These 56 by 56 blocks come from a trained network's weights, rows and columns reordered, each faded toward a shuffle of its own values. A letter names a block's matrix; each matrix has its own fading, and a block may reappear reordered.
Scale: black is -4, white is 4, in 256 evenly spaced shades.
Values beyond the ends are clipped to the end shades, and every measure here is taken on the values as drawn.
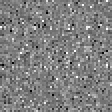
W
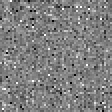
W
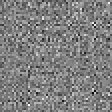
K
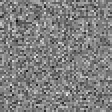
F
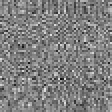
K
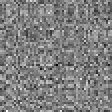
K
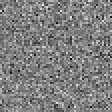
F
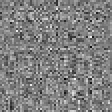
K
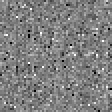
W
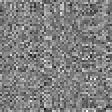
K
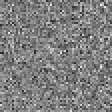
F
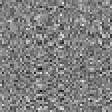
K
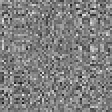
K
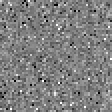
W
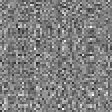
K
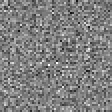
F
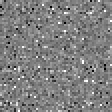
W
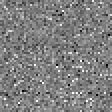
W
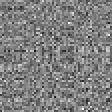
K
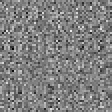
K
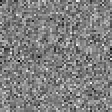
F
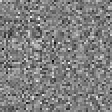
K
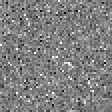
W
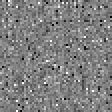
W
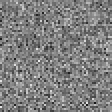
F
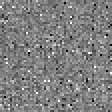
W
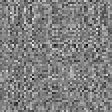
K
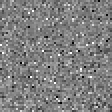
W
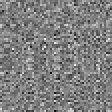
K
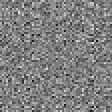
K
